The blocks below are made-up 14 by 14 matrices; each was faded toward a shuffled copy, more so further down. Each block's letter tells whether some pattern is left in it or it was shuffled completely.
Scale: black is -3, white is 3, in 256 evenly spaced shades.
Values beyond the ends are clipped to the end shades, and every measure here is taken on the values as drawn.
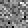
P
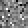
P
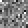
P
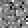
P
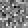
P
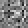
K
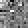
K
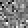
P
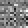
K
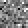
P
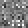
K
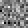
K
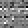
K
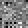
K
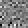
K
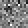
P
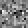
K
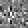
K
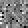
P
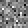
P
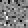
P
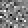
P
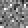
P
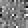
K
